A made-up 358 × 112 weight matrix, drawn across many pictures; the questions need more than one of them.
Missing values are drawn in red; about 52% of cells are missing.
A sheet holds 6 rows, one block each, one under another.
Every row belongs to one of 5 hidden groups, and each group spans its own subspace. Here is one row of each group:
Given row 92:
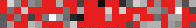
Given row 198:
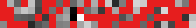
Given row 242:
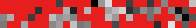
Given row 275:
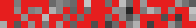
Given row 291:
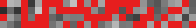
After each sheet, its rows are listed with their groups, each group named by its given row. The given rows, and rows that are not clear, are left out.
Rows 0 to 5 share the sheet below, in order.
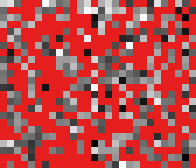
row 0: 242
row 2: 242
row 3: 242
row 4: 92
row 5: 242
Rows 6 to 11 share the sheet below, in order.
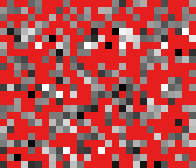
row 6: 92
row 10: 275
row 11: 242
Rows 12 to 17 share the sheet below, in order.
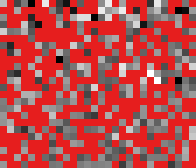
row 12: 242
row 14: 291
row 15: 242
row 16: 92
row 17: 242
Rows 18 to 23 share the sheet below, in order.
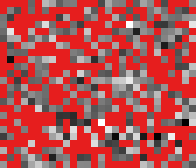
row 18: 92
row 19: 275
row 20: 92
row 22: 242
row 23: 242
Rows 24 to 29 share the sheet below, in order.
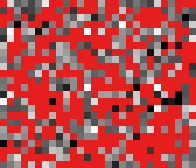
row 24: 242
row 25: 275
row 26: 275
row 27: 275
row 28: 291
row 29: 291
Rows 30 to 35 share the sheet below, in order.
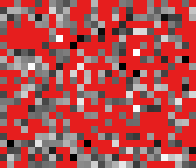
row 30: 275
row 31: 198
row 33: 198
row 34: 198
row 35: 275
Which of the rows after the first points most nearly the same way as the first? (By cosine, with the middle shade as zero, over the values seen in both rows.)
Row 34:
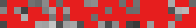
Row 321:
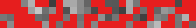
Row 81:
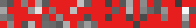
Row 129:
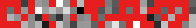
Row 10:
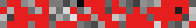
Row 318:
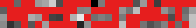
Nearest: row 81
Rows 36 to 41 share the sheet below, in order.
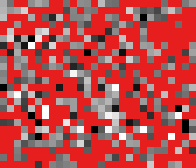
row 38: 92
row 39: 291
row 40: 242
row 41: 275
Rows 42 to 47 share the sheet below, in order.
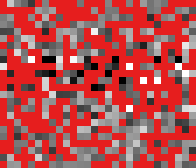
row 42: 291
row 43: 242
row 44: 242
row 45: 92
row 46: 242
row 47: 275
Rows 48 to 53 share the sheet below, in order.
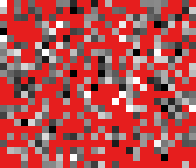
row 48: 92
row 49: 291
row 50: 198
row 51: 92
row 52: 92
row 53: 275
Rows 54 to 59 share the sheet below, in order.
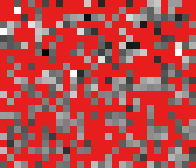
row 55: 291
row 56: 198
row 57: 92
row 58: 198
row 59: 275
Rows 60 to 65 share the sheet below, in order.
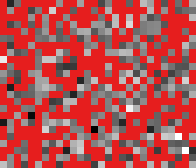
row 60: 92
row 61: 92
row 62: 92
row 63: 92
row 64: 291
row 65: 242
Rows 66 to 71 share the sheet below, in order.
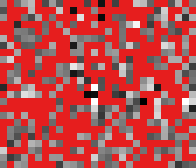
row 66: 198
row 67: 275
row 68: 92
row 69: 242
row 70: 198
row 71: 291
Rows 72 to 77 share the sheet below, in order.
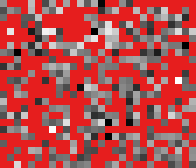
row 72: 198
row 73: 242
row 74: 291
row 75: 275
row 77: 242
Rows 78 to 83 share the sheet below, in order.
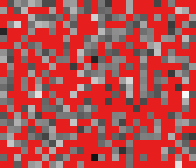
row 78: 242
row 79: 92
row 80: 92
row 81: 242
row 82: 92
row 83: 291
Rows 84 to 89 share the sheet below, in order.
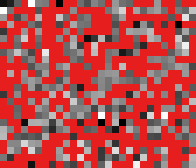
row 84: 291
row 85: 242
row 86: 198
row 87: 275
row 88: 92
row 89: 198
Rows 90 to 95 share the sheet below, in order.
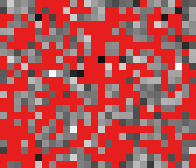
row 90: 275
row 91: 242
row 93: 275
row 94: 198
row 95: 275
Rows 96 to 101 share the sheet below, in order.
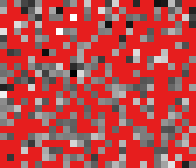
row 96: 198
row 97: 291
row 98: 198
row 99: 291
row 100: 92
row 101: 291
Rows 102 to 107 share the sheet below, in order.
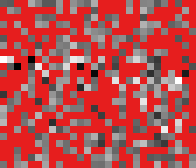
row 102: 242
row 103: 275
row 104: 291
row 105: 275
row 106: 275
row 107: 92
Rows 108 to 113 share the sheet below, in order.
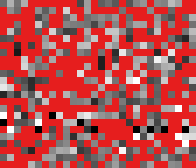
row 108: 275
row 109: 242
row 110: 198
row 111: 291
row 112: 291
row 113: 198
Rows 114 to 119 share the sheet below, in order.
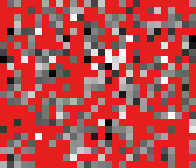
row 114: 198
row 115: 275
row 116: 92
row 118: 275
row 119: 198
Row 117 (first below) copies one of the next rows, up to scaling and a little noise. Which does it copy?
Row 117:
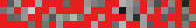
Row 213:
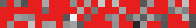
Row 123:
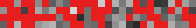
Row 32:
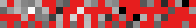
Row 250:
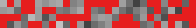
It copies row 32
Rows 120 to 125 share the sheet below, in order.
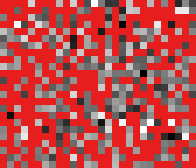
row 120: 242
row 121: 198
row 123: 198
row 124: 291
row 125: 92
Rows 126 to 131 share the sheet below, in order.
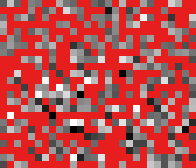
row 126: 275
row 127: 92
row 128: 92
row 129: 291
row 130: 92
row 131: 198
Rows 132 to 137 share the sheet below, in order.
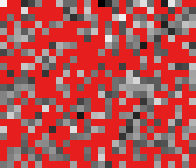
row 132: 92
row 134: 198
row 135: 242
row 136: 275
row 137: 198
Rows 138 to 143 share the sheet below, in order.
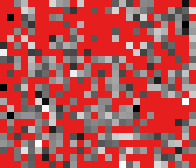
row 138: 198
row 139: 198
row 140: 92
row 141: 291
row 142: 92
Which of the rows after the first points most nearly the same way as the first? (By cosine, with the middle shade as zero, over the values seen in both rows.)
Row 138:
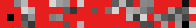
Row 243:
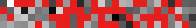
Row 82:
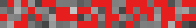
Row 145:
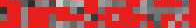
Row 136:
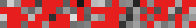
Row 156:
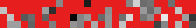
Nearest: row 145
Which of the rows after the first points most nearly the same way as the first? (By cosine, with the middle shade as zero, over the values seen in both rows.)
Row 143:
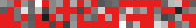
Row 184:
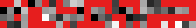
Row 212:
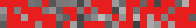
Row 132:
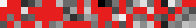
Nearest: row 132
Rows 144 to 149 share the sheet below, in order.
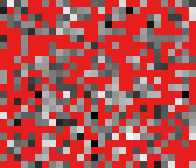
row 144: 275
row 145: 291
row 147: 242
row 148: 92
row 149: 242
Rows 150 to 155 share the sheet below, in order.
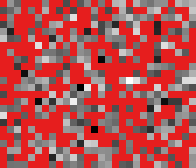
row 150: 242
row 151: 275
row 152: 92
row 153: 275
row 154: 291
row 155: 275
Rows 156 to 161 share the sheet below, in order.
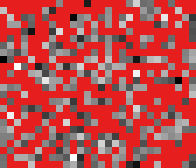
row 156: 275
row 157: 291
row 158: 291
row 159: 198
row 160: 92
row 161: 198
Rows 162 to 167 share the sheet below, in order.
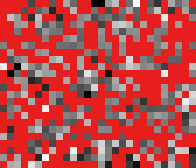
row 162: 275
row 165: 242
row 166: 198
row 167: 198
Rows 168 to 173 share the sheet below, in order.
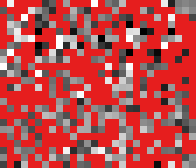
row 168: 92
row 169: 92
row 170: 275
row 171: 198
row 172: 242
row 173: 242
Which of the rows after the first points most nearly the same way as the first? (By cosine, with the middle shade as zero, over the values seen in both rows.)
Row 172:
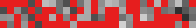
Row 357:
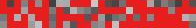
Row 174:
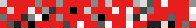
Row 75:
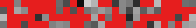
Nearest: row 174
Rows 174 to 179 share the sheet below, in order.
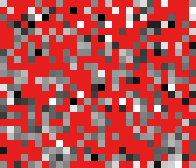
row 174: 198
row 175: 275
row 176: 198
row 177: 92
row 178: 198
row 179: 291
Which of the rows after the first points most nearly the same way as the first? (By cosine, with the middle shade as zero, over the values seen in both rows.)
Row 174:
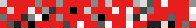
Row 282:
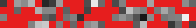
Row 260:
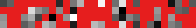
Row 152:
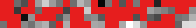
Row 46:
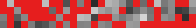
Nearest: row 152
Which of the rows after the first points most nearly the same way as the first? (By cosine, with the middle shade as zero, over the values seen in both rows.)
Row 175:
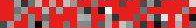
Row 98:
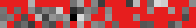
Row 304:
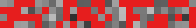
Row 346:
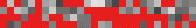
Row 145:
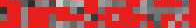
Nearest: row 145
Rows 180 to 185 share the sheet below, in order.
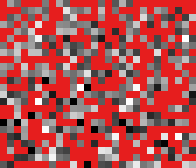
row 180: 275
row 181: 242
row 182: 291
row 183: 275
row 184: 291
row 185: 92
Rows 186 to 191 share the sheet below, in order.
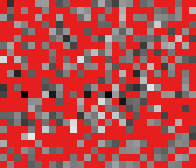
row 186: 291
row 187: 275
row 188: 291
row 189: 92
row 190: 198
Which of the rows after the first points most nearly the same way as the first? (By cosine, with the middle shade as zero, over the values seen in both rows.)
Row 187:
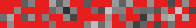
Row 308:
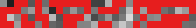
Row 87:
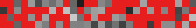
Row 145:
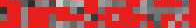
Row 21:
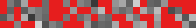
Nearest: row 308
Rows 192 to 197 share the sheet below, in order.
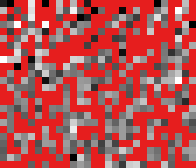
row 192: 242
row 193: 242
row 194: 291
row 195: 242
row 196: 198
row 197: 198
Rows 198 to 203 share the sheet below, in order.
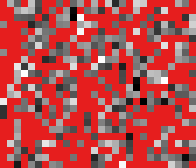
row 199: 275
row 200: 92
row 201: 275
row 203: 242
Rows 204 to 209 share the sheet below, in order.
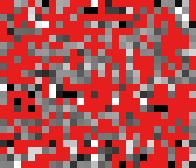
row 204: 242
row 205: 92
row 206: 275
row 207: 92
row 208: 242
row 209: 242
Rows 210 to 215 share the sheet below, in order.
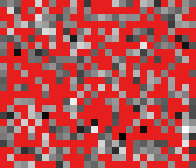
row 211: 242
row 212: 198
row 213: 198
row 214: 242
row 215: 198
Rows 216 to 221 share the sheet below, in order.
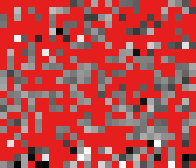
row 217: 291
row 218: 198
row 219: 275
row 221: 242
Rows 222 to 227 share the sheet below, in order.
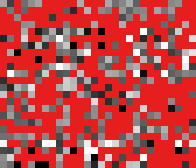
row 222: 92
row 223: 198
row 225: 242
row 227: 242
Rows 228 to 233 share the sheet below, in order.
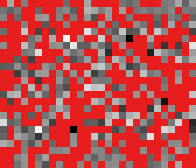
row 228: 242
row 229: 275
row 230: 242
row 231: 275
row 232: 275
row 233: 291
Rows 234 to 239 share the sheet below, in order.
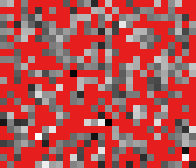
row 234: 242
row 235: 198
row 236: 198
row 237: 291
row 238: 275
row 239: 242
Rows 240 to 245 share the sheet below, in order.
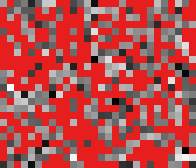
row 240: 242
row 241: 242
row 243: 92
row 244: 92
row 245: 242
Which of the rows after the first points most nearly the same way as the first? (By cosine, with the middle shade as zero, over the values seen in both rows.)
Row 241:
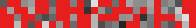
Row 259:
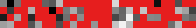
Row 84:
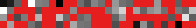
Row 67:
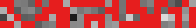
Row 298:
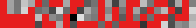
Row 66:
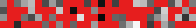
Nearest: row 84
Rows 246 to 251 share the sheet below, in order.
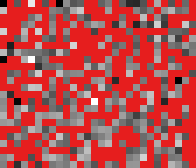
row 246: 291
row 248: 291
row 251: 242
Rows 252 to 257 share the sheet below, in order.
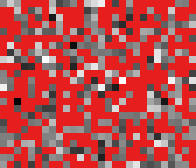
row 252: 275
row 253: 92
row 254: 242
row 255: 291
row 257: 198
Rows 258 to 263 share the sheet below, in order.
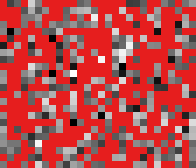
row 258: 291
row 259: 275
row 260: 92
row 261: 198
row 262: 198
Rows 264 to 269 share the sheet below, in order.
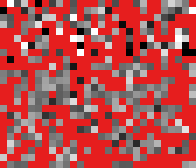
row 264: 275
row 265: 92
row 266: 92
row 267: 92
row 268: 242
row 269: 275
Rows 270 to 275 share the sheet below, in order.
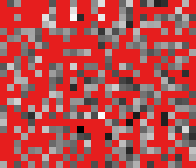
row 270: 198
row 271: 198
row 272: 92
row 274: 198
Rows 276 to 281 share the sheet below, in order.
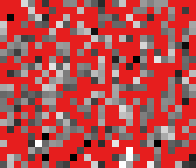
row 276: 198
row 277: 242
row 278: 275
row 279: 242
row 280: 291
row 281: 275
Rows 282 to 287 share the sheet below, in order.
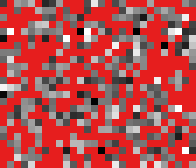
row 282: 242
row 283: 275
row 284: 92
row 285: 291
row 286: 291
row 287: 242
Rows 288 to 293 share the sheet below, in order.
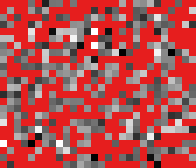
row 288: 242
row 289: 242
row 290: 242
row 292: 275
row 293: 291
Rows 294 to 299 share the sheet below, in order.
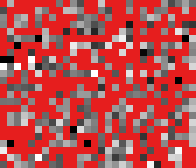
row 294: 92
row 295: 242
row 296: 291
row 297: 92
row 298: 198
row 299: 275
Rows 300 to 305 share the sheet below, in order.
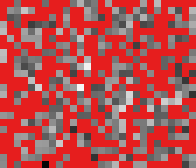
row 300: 198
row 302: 242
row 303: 275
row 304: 92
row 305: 291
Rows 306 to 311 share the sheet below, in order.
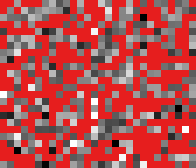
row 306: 275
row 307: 242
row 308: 275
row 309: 291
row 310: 242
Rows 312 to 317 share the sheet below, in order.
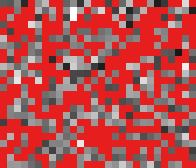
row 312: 198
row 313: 291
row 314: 242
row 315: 242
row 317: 275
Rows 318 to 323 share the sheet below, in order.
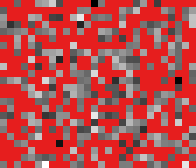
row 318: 92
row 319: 92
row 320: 291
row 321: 242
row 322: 242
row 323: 291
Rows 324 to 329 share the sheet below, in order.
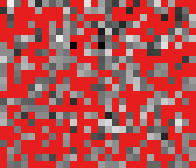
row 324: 275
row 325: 198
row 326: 198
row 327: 275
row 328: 92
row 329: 92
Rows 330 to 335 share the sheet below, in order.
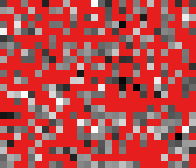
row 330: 242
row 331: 291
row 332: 92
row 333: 275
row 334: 291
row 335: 275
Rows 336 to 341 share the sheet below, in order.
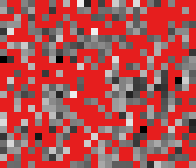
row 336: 275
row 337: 92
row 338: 291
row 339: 198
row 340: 275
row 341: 275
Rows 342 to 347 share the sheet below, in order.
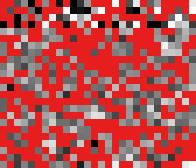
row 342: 242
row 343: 291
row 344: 92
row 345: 275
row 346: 275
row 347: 92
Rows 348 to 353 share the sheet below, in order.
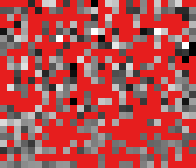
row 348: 242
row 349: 92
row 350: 198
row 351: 92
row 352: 291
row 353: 291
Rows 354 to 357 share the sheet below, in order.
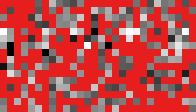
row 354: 242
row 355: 291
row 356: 291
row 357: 242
